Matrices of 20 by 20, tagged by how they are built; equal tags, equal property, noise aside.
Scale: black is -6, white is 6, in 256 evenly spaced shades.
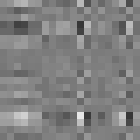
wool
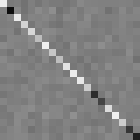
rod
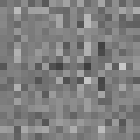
wool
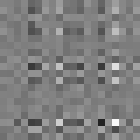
wool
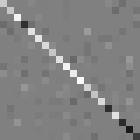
rod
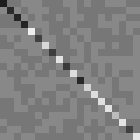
rod
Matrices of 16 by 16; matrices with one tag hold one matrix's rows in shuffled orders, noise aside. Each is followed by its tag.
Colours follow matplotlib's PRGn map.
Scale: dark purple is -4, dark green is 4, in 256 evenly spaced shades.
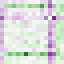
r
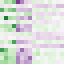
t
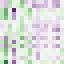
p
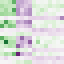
t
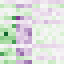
t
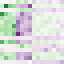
t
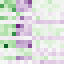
t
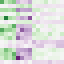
t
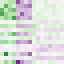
t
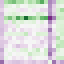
r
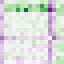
r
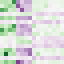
t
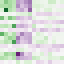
t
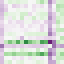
r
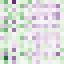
p
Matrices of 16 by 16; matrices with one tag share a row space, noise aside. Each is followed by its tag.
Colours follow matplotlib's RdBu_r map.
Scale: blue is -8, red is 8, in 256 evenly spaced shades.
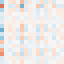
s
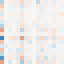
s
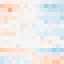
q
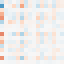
s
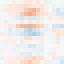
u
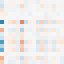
s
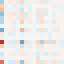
s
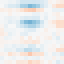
u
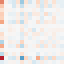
s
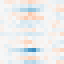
u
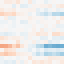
q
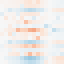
u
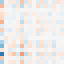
s
